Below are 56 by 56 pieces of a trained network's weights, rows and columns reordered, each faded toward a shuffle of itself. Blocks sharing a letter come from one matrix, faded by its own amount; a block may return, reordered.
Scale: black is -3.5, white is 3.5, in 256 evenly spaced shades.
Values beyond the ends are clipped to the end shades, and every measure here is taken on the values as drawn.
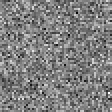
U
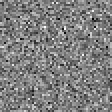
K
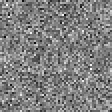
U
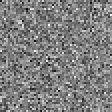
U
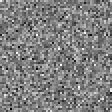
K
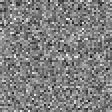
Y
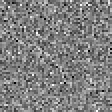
K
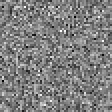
K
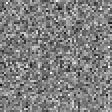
U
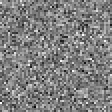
U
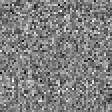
U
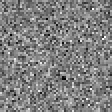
K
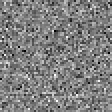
K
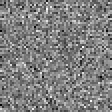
Y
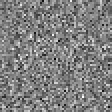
Y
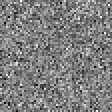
K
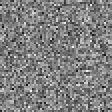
U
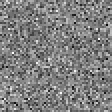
K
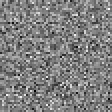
Y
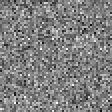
K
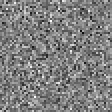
U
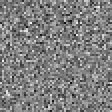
U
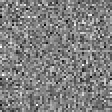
Y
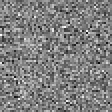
Y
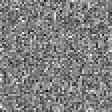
U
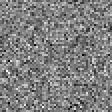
Y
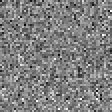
K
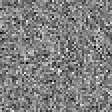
U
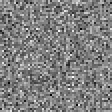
U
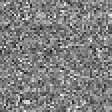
Y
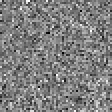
K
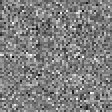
Y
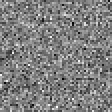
K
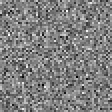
Y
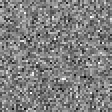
K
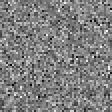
K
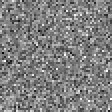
K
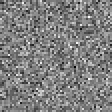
U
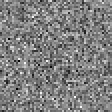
K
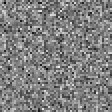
U
